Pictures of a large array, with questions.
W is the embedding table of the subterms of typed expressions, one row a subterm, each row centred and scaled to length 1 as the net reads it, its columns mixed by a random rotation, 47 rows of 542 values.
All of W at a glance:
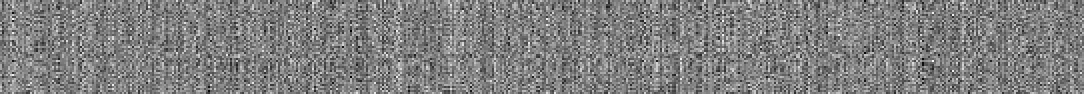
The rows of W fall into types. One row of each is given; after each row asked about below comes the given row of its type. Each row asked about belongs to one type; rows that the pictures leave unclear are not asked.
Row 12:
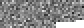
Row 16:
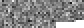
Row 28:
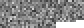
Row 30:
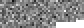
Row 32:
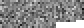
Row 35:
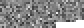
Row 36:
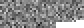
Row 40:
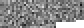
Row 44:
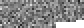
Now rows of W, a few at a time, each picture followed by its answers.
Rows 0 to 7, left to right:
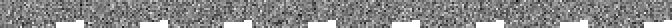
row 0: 40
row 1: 16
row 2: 44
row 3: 40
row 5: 40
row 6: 30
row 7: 35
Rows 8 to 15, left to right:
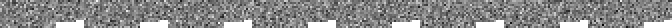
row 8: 44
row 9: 12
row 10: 30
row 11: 16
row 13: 16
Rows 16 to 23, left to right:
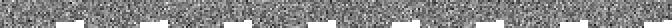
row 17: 12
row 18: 44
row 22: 35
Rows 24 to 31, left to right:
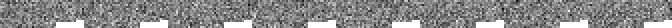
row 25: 28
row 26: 40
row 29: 32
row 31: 32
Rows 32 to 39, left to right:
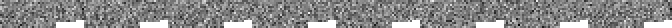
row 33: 36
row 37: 44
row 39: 32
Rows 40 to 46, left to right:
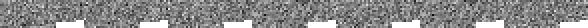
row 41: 32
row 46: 12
